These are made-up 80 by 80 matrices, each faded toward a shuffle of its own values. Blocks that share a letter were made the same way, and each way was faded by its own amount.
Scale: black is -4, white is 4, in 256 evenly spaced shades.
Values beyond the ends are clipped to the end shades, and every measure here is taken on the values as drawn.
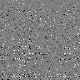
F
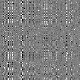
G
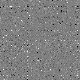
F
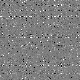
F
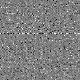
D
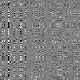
G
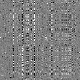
G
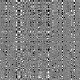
G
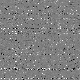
F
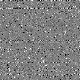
D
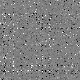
F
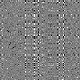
G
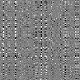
G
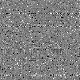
D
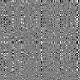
G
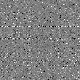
D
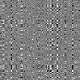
G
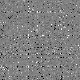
F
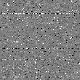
D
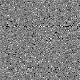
D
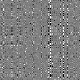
G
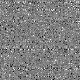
D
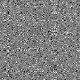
D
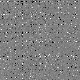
F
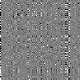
G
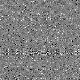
D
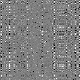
G
